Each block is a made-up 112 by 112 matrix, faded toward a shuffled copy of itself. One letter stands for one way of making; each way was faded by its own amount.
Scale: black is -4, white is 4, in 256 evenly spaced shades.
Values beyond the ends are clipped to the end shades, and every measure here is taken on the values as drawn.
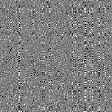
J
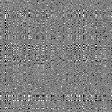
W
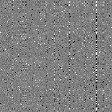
J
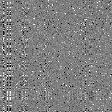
J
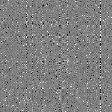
J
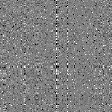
J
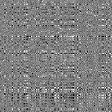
W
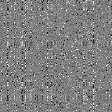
J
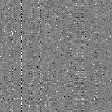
J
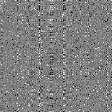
J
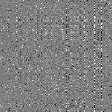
J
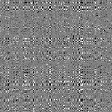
W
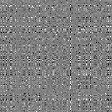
W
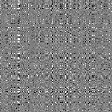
W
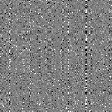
J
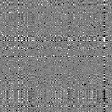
W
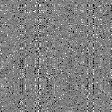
J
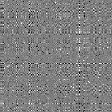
W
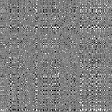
W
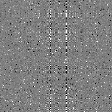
J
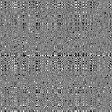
W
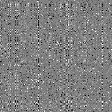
J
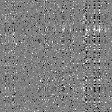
J
